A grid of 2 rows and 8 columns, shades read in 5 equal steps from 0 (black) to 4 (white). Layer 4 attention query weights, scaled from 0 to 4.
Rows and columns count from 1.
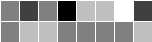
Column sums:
4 4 5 2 5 5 6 4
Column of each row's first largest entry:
7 2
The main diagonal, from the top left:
2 3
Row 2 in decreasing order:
3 3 3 2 2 2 2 2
